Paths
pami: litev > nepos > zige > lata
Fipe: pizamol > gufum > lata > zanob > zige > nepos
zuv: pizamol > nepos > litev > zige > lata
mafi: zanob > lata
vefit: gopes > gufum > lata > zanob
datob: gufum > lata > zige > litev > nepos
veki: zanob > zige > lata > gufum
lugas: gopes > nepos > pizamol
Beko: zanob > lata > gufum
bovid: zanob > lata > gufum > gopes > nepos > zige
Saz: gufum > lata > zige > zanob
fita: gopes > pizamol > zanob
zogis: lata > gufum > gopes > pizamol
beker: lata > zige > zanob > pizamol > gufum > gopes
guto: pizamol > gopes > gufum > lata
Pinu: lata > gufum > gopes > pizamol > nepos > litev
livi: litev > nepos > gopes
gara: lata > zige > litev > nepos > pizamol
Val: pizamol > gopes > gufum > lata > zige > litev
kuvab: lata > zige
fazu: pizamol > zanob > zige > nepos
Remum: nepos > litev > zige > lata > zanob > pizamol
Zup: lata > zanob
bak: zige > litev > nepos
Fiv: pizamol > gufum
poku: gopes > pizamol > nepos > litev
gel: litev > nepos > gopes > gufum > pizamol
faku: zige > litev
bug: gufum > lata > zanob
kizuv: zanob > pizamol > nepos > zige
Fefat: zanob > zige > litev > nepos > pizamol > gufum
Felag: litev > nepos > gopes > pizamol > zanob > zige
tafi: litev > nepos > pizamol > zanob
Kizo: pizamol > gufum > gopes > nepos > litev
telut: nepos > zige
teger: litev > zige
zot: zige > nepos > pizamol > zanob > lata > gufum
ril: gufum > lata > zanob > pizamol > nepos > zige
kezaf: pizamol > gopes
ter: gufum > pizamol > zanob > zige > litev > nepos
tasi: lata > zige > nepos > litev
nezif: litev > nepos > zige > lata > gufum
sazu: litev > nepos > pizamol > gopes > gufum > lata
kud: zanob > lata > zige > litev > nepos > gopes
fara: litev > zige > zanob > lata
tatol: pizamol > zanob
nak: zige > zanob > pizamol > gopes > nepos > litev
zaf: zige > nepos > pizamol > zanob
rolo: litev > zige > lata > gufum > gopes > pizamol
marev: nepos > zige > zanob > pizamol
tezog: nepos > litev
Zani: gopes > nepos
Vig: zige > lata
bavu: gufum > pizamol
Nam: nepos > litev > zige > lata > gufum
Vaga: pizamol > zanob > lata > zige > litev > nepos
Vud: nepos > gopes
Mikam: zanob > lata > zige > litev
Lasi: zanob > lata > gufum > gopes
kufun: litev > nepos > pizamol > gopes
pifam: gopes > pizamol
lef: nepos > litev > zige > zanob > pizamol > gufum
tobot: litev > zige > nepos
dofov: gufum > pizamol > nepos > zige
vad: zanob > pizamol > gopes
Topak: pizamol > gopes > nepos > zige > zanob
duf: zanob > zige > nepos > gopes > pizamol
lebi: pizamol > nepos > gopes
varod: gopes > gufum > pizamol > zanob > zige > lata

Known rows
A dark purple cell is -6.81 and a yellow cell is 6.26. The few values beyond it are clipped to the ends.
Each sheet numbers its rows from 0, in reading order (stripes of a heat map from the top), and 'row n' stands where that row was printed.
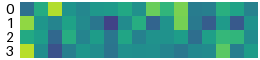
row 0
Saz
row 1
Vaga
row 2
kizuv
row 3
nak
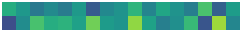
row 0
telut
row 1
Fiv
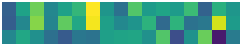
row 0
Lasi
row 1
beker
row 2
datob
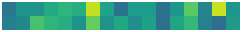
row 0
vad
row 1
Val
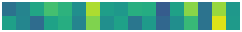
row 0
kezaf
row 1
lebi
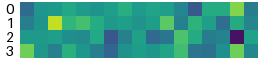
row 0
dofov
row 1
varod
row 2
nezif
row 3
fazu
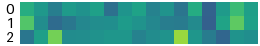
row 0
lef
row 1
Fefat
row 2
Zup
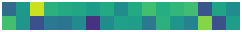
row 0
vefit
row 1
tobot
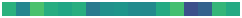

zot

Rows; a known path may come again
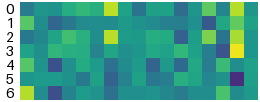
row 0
vad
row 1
Fefat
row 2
kezaf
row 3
tatol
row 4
Felag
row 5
Nam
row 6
nak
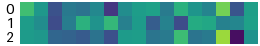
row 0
tobot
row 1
kufun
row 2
tasi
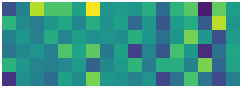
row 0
guto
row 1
lugas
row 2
Vud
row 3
sazu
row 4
teger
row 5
Pinu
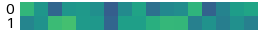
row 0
tafi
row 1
Fipe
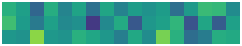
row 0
kizuv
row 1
Remum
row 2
veki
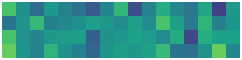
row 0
zuv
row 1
kuvab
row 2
marev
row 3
fazu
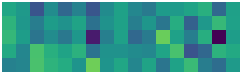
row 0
tezog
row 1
lef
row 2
pami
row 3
zot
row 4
Val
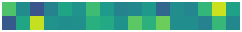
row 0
duf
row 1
bug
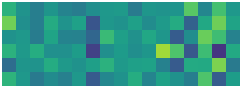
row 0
Zani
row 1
zaf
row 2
ter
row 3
fara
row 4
dofov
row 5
telut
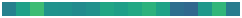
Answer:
ril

